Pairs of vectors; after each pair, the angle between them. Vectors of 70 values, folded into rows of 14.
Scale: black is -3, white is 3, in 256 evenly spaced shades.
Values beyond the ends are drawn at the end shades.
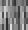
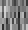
nearly parallel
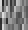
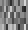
orthogonal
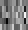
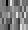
partly aligned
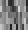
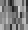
nearly parallel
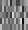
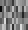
orthogonal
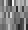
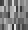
partly aligned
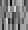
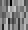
nearly parallel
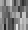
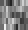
nearly opposite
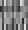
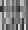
nearly parallel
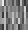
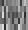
nearly opposite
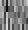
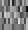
orthogonal
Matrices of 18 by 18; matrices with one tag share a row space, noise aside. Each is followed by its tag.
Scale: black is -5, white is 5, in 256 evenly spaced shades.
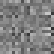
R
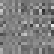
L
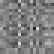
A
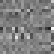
R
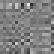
R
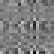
A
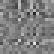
A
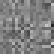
R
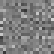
L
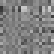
L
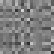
R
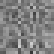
A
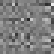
R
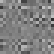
L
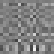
A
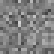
A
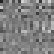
L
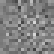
A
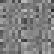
L
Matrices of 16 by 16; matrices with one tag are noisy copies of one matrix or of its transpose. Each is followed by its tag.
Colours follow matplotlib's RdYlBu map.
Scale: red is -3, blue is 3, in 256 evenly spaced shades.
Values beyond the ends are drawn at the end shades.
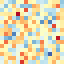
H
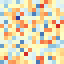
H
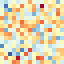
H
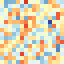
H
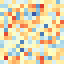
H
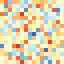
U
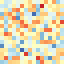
H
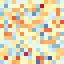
H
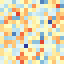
H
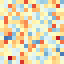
H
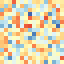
U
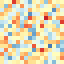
U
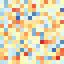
H
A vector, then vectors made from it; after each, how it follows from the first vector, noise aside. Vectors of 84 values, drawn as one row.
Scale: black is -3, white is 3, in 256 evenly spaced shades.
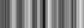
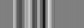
partly zeroed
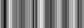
wrapped around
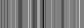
partly zeroed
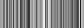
sign-scrambled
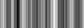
wrapped around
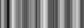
wrapped around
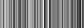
sign-scrambled
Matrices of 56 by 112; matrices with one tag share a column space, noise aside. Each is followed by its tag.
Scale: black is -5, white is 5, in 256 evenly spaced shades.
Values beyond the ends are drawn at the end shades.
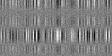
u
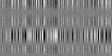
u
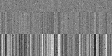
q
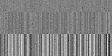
q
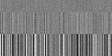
q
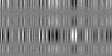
u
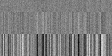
q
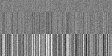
q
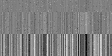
q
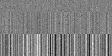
q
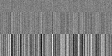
q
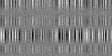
u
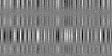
u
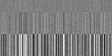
q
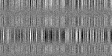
u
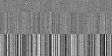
q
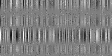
u
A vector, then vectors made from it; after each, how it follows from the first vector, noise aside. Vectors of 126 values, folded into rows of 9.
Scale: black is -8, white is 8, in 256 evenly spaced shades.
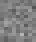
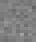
shrunk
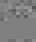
partly zeroed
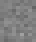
shrunk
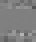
partly zeroed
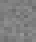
shrunk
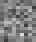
scaled up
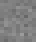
shrunk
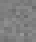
shrunk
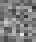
scaled up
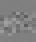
partly zeroed
